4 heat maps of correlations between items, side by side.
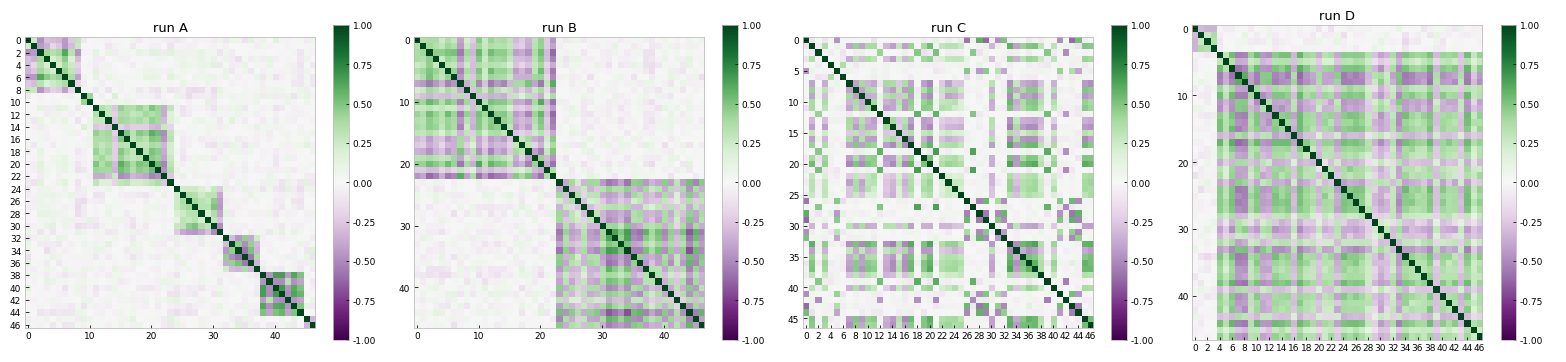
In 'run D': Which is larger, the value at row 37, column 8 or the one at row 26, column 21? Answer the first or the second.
the second
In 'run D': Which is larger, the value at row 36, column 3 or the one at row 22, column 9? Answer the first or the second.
the second
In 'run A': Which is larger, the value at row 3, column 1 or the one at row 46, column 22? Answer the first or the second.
the second
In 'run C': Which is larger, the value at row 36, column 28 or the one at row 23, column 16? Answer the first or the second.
the first
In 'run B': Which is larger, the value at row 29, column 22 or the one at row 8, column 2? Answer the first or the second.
the second
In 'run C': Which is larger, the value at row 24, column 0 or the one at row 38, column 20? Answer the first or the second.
the second
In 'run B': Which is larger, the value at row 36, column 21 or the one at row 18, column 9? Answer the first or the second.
the second
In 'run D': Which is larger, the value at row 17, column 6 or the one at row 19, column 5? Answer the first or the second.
the first
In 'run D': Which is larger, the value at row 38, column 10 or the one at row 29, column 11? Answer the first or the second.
the first
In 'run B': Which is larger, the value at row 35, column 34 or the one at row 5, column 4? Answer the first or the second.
the second
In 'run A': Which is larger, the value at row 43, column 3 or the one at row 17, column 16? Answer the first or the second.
the second
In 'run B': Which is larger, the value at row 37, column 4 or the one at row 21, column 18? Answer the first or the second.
the second
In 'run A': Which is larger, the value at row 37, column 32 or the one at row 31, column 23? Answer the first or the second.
the first
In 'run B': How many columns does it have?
47
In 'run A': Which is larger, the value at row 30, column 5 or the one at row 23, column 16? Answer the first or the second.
the second
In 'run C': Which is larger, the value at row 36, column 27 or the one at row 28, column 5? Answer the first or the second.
the first
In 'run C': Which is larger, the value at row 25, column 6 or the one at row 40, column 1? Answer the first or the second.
the second
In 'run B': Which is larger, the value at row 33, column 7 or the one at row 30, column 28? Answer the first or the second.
the first
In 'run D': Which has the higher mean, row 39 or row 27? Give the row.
27
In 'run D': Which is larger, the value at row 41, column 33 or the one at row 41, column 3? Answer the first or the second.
the second
